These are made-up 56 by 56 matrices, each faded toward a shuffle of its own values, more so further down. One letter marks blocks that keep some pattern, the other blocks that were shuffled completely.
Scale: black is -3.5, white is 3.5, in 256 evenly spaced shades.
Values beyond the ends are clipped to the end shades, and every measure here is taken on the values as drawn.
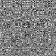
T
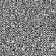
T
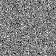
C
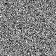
C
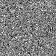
C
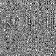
T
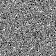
C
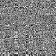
T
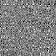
T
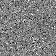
C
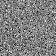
C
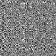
T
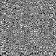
T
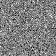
C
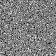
C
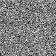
C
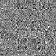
T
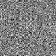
T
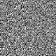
T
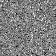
C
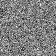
C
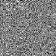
T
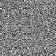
T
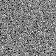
C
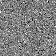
C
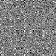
T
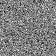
C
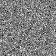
C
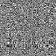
T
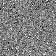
C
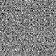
T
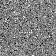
C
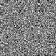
T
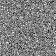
C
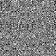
T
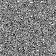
C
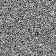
C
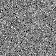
C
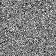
C
